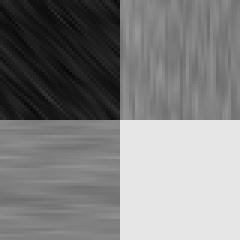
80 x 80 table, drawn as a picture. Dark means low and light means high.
The table splits into 2 rows of 2 panels. Panel 1,1: very low, slanting down to the right, faint in contrast. Panel 1,2: middling, streaked downward, faint in contrast. Panel 2,1: middling, streaked across, faint in contrast. Panel 2,2: very high, flat.
